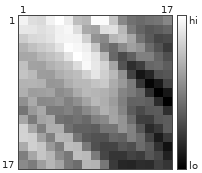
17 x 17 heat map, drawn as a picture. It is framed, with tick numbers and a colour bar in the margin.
Streaks slant down to the right. The top left is the ninth with the highest average. No lone cell stands out from its neighbours. The field climbs toward the top left.
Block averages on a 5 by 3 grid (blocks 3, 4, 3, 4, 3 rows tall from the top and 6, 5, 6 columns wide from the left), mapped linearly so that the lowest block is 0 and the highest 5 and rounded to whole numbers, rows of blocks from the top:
542
441
330
321
320
